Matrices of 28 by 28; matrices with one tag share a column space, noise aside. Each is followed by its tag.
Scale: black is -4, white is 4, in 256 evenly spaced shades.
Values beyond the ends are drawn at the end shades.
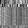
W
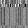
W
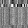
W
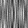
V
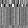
W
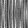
V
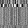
W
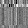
W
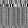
W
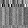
W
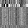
W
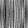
V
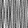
V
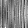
V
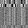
W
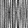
V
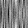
V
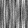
V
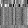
W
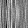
V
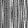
V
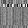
W
